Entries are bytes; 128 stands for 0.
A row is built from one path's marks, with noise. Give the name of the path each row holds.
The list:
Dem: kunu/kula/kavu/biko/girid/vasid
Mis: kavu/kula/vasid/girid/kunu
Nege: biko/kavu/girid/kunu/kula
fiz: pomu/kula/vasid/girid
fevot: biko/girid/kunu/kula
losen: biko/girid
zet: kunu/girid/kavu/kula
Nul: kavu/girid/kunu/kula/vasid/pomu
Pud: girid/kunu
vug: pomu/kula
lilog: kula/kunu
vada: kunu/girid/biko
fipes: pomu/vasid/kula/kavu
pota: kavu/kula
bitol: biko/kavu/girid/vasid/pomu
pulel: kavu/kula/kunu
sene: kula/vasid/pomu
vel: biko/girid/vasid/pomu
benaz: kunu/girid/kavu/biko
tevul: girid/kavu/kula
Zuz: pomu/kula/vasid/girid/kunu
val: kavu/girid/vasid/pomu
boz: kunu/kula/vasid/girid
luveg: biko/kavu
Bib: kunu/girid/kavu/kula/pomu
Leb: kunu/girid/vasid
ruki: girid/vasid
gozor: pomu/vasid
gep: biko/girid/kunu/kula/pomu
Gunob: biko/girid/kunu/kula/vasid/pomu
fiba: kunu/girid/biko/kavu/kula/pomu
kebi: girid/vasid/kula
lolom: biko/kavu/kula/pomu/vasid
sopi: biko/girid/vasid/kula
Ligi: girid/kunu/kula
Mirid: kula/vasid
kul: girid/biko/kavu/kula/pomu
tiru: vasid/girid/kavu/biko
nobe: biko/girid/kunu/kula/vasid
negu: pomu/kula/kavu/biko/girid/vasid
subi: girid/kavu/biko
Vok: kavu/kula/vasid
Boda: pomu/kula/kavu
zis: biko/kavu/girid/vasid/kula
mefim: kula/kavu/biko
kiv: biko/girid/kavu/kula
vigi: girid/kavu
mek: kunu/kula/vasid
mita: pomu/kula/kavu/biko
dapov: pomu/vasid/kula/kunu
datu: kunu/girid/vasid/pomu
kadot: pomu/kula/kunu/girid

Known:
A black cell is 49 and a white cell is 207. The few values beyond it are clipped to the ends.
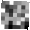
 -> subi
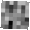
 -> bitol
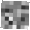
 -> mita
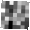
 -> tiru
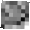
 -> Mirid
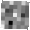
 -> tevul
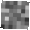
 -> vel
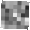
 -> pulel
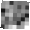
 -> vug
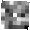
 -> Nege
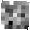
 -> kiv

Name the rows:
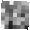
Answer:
vigi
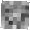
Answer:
pota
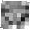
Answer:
Boda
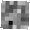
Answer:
negu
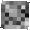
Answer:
mek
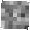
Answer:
fiba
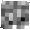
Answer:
lolom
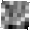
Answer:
losen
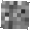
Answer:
sopi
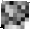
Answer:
dapov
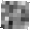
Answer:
val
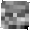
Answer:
fevot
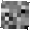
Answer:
Leb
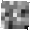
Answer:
Dem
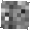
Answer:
ruki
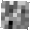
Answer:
zis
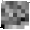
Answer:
gozor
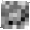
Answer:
Vok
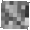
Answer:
lilog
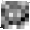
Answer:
fipes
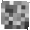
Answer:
luveg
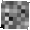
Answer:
datu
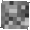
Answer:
kadot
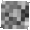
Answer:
Nul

